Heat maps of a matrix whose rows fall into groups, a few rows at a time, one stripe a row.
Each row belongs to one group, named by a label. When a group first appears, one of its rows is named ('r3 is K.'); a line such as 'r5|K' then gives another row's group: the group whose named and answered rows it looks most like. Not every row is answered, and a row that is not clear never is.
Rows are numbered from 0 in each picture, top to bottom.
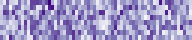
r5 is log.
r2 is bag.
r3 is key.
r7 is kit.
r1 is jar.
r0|log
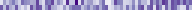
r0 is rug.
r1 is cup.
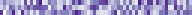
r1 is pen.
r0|cup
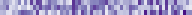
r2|rug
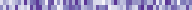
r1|cup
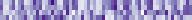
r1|kit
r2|rug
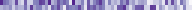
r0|bag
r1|key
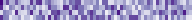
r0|cup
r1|kit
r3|bag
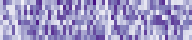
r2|log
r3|jar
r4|rug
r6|pen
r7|bag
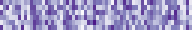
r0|cup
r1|jar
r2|cup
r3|log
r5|kit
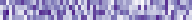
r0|rug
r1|pen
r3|jar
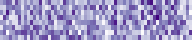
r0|cup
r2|cup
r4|log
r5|pen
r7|key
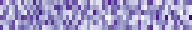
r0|kit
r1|key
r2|jar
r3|rug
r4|pen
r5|kit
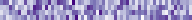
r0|bag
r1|pen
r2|jar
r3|rug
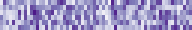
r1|key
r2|log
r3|log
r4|pen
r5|rug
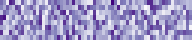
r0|kit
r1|key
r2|jar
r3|kit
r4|cup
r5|cup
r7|key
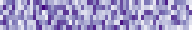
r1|bag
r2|kit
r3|jar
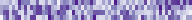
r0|rug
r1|log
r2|bag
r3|jar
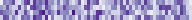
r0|pen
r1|log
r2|bag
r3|pen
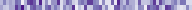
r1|cup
